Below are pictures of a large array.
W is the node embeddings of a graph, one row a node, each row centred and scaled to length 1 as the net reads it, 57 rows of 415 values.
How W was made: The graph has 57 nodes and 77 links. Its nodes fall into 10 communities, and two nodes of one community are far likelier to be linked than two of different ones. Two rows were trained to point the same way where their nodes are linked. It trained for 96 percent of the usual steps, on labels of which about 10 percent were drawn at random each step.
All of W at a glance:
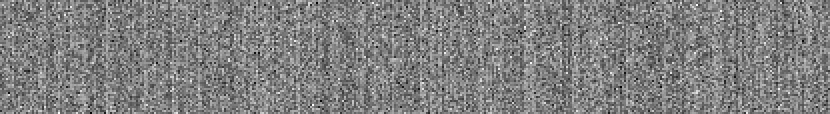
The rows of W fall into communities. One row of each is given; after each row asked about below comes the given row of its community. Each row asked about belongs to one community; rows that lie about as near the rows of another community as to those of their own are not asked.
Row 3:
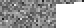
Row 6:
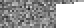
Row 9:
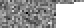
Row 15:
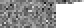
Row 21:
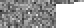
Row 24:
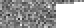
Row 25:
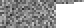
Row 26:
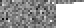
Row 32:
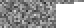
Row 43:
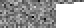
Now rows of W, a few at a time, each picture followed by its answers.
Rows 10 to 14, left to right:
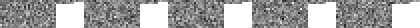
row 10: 6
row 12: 32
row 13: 43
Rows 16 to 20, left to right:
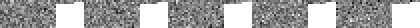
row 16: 9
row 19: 21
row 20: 25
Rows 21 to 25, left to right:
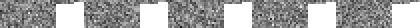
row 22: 3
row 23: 32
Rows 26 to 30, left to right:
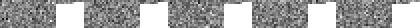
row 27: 21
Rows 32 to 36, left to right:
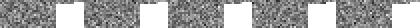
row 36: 6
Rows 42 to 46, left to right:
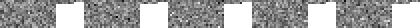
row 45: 26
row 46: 9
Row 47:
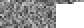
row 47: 15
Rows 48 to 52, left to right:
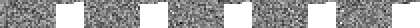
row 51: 24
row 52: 21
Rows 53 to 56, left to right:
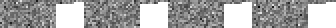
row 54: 26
